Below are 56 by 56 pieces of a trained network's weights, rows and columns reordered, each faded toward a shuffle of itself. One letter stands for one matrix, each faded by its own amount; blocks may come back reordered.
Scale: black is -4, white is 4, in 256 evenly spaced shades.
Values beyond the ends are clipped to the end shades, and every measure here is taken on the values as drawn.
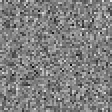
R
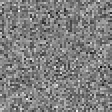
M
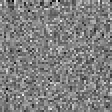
M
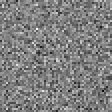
M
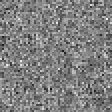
R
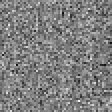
R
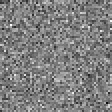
R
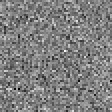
M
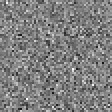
M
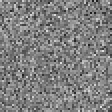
R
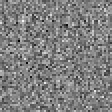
R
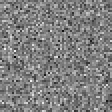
R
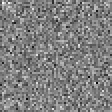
R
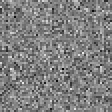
R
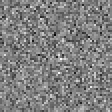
R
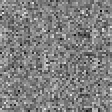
R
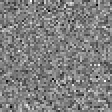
M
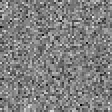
R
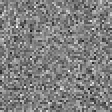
M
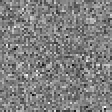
M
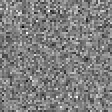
R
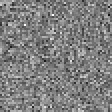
M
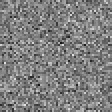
M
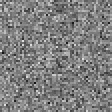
R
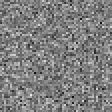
R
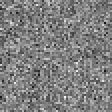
R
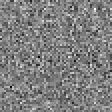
M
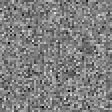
R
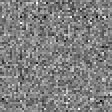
M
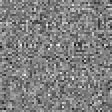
M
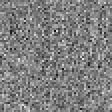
R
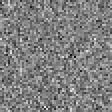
M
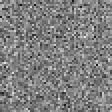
R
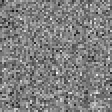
R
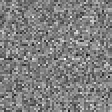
M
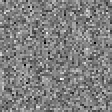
R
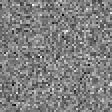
M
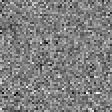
M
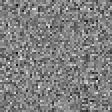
M
